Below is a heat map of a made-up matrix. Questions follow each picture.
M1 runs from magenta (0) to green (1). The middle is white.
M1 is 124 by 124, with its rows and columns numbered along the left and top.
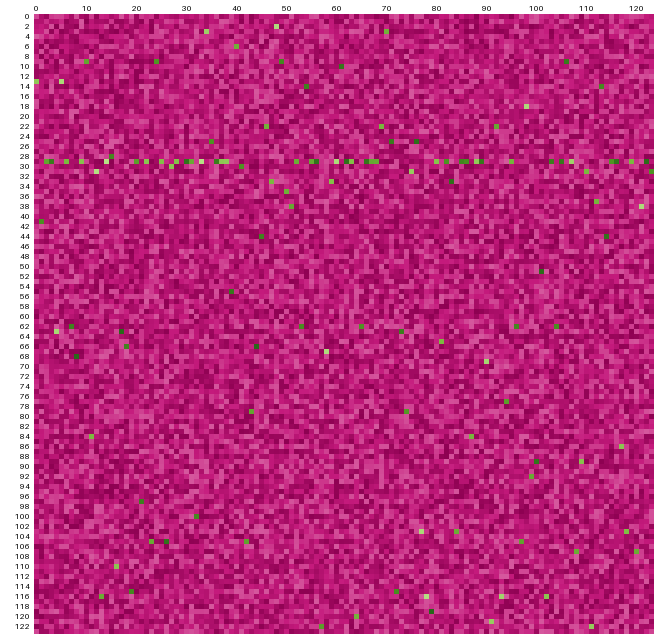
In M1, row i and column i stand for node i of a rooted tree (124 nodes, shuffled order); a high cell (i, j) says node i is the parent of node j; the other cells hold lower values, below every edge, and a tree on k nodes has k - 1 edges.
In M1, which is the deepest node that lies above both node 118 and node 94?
103
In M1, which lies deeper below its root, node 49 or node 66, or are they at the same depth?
node 49
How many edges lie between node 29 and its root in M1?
0
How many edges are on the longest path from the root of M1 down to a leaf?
3
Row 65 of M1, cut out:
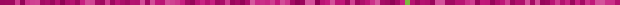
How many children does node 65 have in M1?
1
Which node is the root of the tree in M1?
29
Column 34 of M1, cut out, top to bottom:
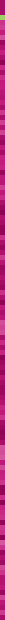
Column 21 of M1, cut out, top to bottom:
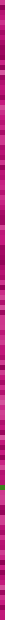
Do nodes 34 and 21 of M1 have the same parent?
no
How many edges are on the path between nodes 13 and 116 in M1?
1
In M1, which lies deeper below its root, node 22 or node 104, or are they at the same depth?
node 104
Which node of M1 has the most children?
29
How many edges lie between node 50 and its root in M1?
3
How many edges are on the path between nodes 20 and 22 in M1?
2
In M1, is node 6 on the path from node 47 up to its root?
no
